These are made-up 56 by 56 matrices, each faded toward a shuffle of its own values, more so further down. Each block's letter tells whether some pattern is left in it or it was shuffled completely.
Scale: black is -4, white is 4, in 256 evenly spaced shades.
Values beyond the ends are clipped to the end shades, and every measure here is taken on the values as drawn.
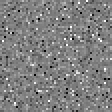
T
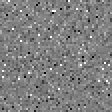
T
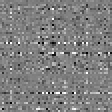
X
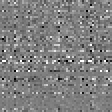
X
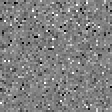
T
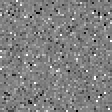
T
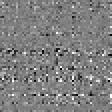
X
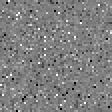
T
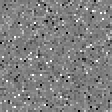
T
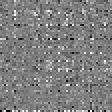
X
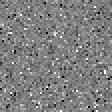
T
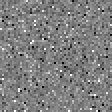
T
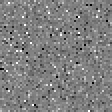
T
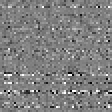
X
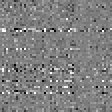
X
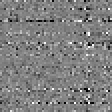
X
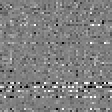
X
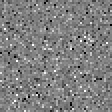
T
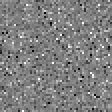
T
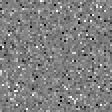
T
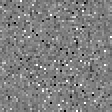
T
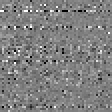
X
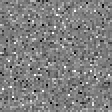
T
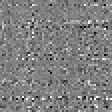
X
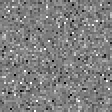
T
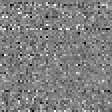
X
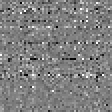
X
